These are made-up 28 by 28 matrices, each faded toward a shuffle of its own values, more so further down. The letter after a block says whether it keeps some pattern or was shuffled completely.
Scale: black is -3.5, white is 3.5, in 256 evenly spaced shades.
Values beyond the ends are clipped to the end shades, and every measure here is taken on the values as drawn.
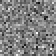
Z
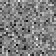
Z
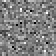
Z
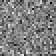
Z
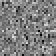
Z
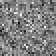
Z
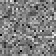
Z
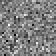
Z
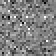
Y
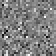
Y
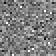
Z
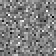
Z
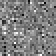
Y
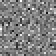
Y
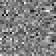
Y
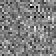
Y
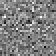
Y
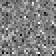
Y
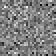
Y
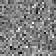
Z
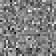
Y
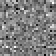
Y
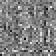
Y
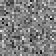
Z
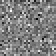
Y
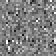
Y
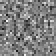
Y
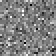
Z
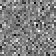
Y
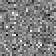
Y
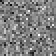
Z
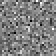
Y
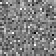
Z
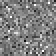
Z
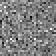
Z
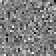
Z
